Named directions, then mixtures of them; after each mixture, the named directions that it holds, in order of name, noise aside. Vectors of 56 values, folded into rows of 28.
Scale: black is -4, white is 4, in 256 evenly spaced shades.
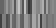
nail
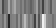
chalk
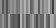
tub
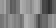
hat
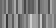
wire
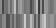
chalk, tub, wire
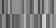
chalk, nail, tub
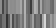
chalk, nail, tub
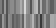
hat, nail, tub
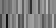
nail, tub, wire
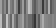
chalk, nail, wire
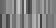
nail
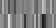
chalk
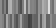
hat, tub, wire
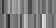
chalk, nail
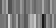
chalk, wire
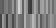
nail, tub, wire
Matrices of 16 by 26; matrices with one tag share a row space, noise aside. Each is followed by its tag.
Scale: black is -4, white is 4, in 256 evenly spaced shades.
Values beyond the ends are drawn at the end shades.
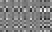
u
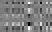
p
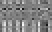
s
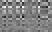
s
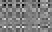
s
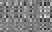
u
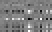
p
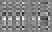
s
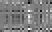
p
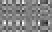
s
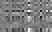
p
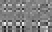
s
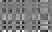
s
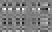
s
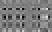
s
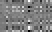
p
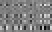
u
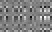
u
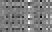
p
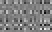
u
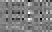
p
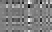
p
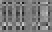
s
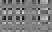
s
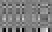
s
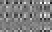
u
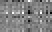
p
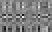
s
